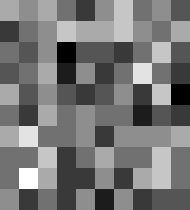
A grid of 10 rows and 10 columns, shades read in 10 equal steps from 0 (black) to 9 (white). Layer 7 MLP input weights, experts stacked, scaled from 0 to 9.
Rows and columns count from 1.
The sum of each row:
47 52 34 39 36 35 50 46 47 32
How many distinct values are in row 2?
5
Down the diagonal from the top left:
6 4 5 1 2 4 5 4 7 3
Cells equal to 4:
24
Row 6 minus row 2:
2 -2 1 -3 -1 -2 -3 -4 -1 -4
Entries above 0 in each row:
10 10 9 10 9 10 10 10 10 10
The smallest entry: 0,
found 2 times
